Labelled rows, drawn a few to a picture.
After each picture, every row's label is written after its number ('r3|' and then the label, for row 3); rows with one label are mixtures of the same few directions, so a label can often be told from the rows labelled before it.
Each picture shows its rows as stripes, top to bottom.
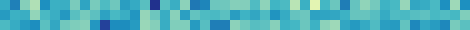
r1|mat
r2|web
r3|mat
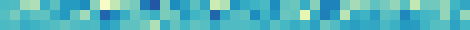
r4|mat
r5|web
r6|mat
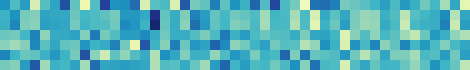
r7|web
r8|mat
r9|mat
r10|mat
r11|web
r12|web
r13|mat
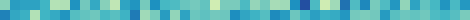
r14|web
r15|web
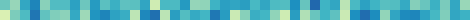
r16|mat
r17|web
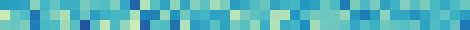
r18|web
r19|web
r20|web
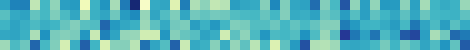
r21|web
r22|web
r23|mat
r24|mat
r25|web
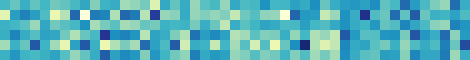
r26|mat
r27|web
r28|mat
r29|mat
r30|web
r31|mat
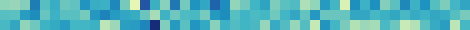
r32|web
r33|mat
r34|mat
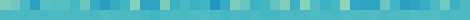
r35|web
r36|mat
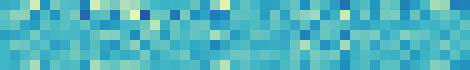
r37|mat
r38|web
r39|mat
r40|web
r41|web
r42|mat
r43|mat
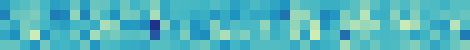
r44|web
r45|web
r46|mat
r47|mat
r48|mat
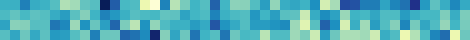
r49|mat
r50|web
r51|web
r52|mat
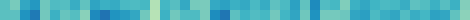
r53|mat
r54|mat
